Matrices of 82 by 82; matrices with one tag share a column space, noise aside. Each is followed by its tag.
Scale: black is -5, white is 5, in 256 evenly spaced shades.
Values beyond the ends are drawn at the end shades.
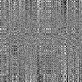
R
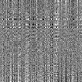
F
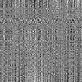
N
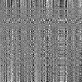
N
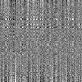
F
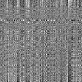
N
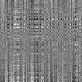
F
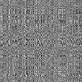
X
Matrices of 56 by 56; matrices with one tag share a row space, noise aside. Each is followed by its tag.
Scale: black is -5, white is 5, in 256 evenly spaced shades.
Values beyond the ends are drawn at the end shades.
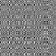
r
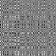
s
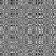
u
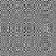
r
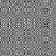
r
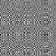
r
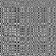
s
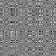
u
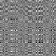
u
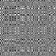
s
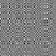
r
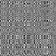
r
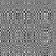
r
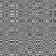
u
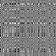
s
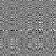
u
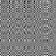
r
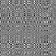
r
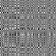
s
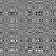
u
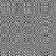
r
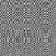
r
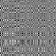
s
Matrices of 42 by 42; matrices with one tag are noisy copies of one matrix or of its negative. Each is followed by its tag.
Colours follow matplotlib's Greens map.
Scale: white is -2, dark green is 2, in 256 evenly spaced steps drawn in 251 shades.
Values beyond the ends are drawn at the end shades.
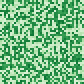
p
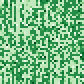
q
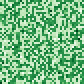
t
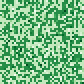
p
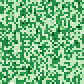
t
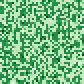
t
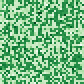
p
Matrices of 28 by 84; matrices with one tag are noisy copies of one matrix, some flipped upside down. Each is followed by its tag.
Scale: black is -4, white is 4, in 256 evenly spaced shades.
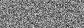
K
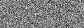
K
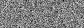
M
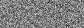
K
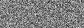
K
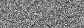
K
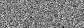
M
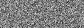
K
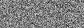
K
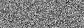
K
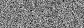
M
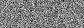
M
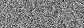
M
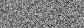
K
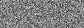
K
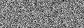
M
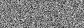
M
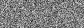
M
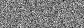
M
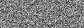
K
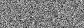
M
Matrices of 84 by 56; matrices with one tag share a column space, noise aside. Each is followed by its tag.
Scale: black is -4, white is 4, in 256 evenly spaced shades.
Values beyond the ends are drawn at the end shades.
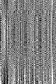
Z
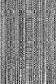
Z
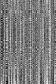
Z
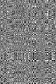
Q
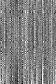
Z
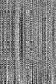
Z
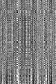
Z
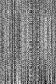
Z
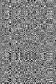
Q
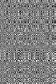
Q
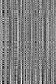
Z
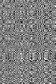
Q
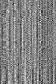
Z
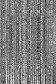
Z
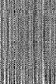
Z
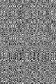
Q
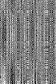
Z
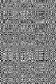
Q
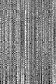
Z
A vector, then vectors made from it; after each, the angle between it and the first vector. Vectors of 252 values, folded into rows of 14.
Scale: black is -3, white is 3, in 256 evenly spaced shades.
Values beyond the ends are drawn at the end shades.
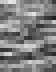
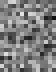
partly aligned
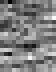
nearly opposite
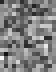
partly opposed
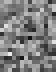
partly aligned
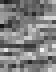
nearly opposite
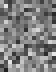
orthogonal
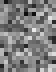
partly opposed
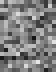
partly aligned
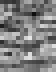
nearly opposite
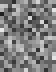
orthogonal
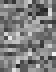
partly opposed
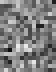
partly aligned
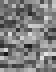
partly opposed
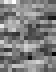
nearly parallel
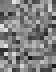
partly aligned
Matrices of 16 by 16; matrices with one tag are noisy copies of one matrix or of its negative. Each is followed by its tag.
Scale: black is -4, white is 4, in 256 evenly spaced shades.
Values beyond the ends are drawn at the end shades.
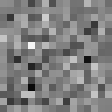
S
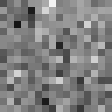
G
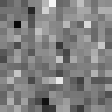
G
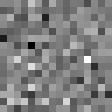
S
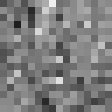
G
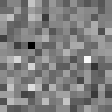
S
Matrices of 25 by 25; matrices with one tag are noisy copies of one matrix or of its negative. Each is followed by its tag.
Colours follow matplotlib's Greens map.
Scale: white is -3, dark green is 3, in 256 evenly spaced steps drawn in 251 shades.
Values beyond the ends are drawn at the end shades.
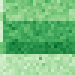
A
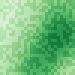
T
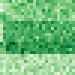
A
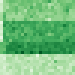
A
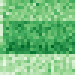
A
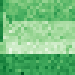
A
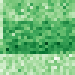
A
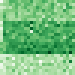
A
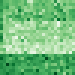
A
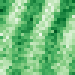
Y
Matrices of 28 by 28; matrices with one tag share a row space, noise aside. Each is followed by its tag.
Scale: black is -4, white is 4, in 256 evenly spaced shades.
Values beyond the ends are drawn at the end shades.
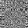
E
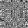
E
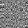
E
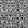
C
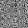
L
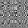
L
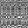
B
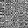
E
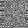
E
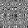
L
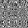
L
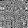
E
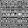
B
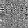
E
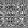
C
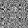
L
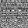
B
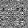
C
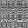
B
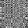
E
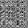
C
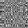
E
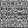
B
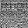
B
